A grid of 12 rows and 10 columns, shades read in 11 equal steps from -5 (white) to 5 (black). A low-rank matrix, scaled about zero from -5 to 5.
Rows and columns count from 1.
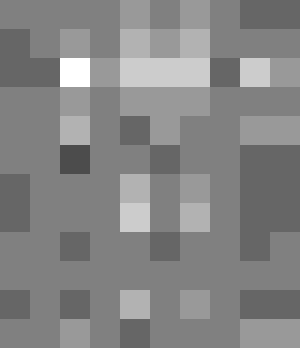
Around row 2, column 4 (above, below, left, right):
0 -1 -1 -2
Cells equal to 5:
0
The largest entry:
2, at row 6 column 3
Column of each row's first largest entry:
9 1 1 1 5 3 1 1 3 1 1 5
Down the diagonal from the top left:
0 0 -5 0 1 1 -1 0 1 0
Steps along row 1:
same same same down up down up up same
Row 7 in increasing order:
-2 -1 0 0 0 0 0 1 1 1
